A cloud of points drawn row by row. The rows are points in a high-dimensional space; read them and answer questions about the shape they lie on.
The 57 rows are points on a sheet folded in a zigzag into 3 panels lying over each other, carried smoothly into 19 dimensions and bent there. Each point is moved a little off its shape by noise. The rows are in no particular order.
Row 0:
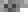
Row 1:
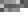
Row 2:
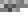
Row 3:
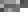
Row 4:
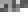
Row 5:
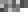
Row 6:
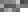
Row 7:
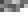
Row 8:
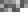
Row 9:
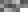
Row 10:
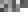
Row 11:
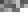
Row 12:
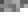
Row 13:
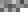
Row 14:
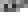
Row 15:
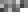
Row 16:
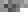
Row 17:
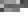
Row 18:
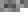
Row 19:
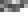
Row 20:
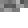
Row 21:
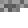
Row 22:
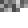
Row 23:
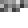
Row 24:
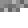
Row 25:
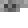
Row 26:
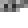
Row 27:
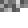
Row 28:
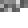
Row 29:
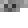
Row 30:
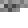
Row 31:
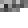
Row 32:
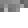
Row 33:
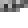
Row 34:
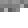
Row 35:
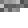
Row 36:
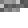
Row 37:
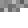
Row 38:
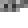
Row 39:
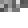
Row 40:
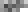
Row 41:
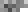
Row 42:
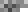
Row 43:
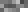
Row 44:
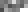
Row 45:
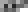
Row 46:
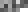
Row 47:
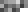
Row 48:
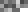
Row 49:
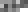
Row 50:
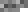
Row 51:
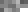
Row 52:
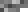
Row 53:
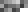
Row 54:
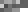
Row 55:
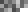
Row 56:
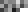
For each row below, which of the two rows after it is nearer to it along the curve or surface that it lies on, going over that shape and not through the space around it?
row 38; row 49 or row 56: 49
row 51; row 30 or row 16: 16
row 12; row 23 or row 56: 56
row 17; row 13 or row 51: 13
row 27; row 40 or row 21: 21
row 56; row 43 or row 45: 43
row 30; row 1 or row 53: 1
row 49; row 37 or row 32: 37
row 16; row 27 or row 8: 27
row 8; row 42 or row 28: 28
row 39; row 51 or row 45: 45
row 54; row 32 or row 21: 21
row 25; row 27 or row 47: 27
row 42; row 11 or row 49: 49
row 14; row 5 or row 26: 26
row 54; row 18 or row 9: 9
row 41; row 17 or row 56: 17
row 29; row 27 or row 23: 27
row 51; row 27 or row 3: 27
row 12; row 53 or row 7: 7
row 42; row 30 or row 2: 30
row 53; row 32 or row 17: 17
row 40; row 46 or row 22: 46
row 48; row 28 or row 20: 20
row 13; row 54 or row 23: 54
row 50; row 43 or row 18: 43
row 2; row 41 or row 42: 41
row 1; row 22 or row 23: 23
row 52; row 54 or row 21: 54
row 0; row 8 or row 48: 48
